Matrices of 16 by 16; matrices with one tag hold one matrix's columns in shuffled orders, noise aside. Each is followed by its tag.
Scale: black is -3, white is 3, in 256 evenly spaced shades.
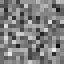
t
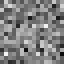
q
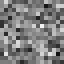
q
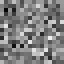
t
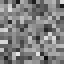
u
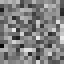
t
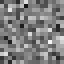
u
